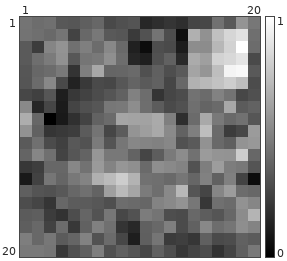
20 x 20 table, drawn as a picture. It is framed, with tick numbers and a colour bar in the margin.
Average level on the scale: 40%. Mirror symmetry: none. Ninth with the highest average: top right. Odd patch: higher, in the top right.
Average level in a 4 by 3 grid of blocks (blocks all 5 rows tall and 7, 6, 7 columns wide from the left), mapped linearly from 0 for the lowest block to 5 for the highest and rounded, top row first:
2 0 5 / 0 3 3 / 2 4 3 / 1 1 2
